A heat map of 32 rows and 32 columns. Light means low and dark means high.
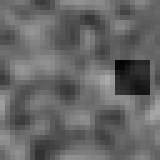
The middle right is the roughest part. An odd patch, higher than its surroundings, sits in the middle right. The middle right is the ninth with the highest average. The field is mottled with small blotches.
